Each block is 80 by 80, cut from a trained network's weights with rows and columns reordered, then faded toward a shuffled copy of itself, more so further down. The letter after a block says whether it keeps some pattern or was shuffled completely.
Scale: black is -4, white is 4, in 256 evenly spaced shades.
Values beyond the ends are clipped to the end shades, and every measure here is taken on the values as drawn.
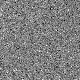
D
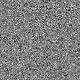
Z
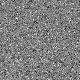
D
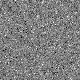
D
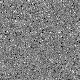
D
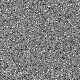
D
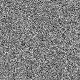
D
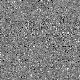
Z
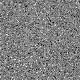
D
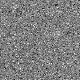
Z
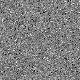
Z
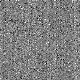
Z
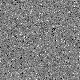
D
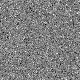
D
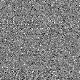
Z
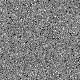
D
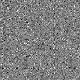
Z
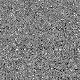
Z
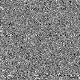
Z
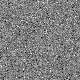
D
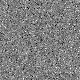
D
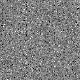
Z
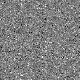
Z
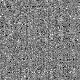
Z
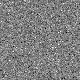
D
